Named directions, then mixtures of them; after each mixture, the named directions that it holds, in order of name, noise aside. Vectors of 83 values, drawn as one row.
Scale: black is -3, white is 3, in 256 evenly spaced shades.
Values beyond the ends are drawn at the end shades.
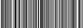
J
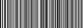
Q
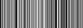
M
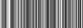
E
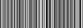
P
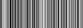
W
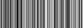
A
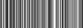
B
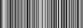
M, W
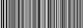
Q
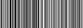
J, W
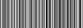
P, W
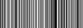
B, M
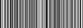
P, Q, W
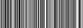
A, J, P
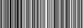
A, W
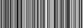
A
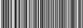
J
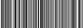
J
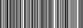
B, Q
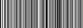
P, Q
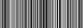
M, Q, W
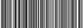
J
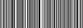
J, P, Q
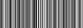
J, P, W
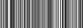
B, E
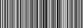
J, M, Q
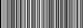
B, J, M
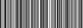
A, Q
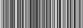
M, P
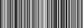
A, M, W
